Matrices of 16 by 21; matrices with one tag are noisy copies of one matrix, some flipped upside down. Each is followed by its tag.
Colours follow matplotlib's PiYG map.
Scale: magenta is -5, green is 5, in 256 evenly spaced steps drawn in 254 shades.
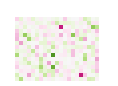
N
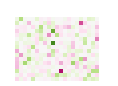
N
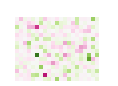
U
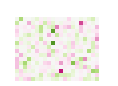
N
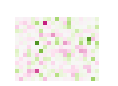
U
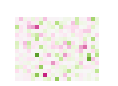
U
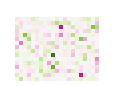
N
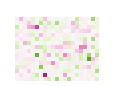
U
